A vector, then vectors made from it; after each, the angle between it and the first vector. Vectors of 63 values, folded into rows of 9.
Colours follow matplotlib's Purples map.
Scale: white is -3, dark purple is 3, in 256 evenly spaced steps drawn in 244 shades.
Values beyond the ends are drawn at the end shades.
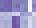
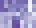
nearly parallel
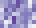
partly aligned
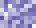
orthogonal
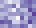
partly opposed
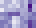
nearly opposite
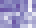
nearly parallel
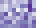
partly opposed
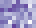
partly aligned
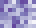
partly aligned
